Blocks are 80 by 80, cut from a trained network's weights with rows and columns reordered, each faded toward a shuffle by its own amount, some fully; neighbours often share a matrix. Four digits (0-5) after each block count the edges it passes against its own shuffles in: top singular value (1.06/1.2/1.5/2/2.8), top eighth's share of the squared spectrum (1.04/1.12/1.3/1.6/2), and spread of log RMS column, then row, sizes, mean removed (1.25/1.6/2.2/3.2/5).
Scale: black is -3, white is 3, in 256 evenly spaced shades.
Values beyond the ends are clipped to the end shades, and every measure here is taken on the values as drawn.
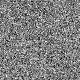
0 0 0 0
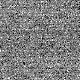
2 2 2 0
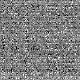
3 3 3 2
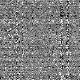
3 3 3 1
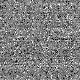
2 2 2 0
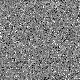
0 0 0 0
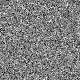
0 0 0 0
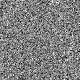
0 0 0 0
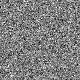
0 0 0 0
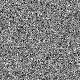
1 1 0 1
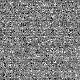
2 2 2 1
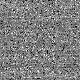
1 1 1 0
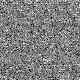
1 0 0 0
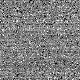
2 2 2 1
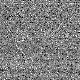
2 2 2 1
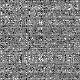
3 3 3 2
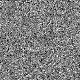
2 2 1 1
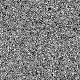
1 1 0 0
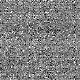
2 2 2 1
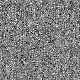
1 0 0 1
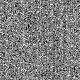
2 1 0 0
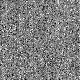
2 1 0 0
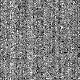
3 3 1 2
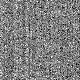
2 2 0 1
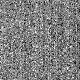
2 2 0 1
